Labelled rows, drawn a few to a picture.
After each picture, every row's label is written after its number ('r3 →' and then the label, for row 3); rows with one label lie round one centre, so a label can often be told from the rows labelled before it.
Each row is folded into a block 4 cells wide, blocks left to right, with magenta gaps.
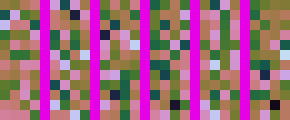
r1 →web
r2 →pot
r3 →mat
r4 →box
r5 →pot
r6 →box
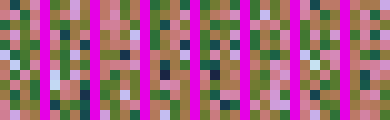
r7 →pot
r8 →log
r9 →web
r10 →box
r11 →box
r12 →web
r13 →pot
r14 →web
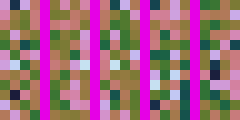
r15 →pot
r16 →web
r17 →pot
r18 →log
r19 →box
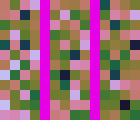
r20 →pot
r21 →web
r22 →box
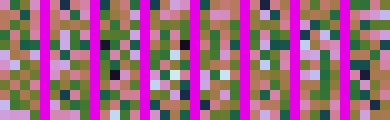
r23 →pot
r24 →pot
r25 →box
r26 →log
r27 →log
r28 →pot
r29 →mat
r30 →box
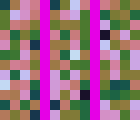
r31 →log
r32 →log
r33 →mat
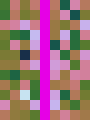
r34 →web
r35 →pot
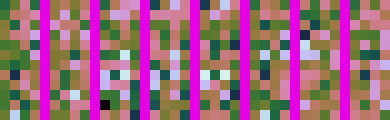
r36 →box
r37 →web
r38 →log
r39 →log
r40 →log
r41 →box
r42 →mat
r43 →web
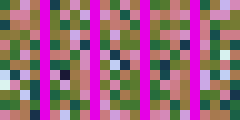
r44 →log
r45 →box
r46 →pot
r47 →box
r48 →log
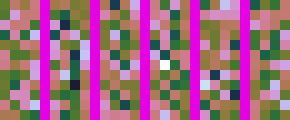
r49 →web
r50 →mat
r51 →pot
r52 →pot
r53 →log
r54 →web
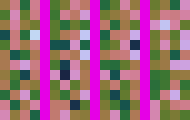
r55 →web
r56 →box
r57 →box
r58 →web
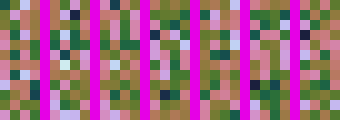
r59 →log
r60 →pot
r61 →pot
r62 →mat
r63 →web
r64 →mat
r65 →mat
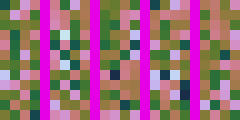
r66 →log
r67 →pot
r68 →box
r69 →log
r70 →web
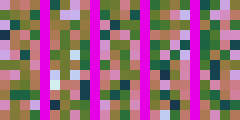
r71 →mat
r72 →log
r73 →mat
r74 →box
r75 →box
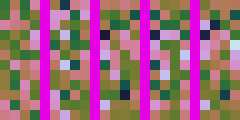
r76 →web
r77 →pot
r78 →mat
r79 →mat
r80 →mat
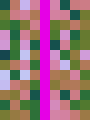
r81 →log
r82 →pot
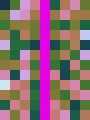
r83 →log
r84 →box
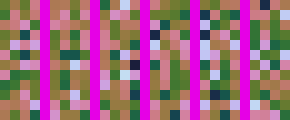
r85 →web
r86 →web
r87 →log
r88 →mat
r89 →mat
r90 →pot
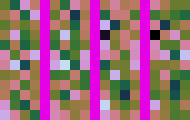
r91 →pot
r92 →pot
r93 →mat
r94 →mat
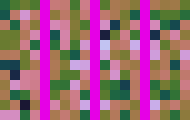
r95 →box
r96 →web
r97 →mat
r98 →mat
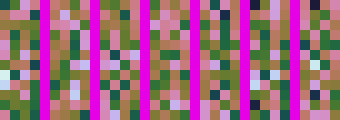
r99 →log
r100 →web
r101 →pot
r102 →web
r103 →pot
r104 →log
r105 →pot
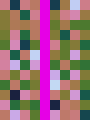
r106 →pot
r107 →log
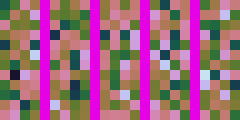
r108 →box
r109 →mat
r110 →web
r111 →pot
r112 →log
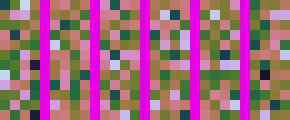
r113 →log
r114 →mat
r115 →pot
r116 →web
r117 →web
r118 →box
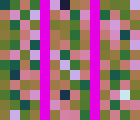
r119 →box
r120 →pot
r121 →web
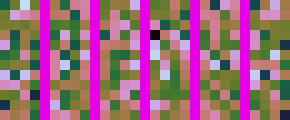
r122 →log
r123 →pot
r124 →web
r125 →mat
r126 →pot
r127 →log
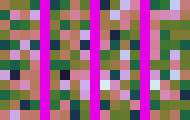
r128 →box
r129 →box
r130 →log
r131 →log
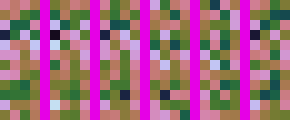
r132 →mat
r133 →mat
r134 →mat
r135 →pot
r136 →pot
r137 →mat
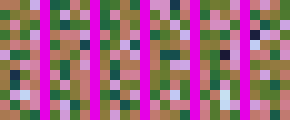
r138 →web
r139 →box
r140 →box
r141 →web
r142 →web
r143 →mat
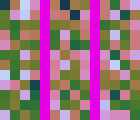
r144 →log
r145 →pot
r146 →pot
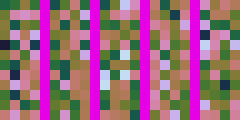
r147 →box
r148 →box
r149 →log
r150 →pot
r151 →mat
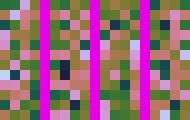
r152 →log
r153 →box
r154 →mat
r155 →box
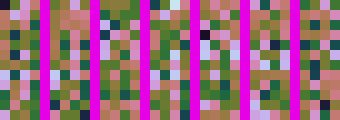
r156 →log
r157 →log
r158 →mat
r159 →log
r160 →mat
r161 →pot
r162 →box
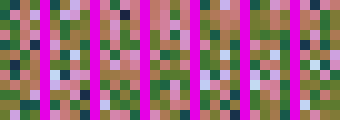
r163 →box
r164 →log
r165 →pot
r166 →web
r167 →log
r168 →log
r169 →pot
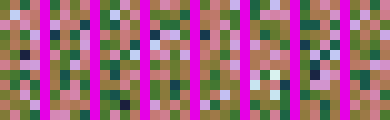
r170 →web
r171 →web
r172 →box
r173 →mat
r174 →web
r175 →log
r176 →box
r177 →web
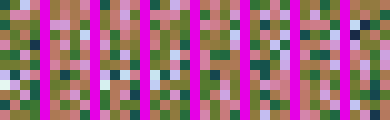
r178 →log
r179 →web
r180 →log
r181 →log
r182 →web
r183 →box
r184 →web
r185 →mat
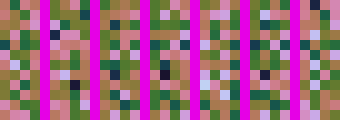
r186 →pot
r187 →mat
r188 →box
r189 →box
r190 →log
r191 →box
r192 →pot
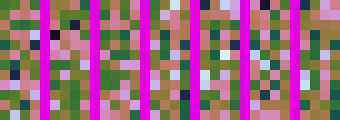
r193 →box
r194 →mat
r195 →web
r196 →log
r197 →log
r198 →pot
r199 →log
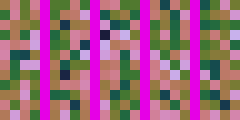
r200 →web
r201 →box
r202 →mat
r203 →pot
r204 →box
